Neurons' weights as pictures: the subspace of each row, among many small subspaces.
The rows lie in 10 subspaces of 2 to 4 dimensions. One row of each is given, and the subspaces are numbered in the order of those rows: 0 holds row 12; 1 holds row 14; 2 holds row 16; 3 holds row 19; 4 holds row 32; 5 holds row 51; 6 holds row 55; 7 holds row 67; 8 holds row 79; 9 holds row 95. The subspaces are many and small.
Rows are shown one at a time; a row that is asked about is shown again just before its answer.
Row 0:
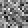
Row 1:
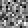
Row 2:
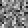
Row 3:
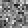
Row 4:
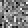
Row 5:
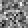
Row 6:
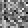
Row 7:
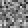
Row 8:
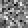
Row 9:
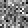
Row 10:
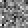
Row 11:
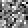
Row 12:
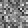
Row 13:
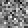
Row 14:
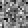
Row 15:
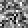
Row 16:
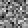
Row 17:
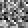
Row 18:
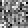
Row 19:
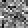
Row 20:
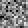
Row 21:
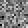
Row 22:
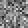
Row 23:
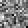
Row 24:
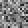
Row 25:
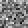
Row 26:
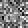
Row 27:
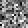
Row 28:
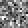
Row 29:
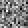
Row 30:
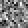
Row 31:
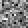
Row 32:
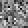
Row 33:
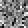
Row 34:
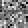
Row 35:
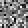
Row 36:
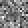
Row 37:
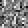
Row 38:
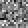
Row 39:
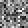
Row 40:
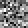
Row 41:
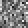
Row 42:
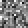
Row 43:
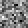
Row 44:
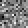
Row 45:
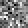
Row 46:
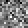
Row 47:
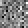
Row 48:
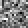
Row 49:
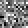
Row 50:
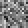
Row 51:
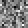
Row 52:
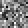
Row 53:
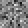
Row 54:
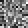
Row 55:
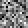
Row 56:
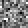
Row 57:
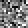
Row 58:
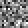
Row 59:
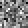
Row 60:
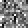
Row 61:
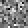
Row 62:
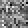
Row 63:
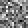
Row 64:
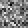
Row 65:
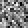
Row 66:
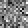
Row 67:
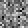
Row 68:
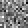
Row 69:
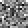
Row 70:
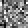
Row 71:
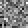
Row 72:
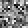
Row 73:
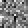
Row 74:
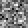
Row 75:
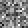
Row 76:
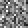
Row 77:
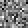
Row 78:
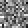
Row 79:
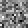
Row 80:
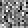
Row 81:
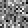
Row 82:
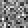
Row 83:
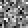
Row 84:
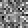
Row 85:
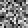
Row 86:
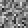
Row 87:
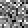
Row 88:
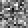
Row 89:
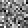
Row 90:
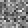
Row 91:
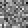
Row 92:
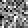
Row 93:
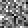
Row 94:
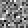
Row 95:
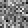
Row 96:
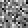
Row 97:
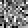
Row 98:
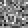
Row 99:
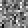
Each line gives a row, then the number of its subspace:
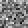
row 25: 4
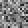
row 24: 0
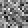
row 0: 0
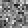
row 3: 4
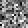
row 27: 8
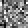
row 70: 2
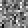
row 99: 2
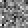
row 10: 6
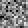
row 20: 3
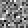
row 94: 7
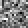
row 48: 1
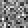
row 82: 7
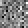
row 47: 3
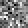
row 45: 0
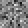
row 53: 9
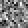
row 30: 7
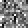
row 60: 6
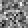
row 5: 2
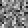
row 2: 5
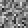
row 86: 5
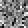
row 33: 5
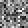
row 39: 7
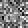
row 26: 0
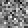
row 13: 4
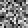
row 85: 2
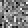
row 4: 6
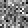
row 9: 9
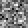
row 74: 4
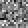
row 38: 7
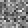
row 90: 7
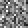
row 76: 6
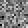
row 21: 8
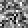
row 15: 2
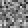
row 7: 6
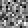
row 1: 3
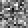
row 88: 4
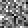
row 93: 3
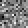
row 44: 1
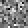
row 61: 4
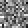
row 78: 8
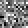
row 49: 4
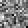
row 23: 1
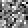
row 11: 3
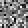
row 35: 6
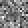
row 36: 0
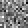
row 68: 2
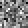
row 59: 1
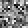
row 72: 4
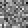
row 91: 8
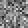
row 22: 9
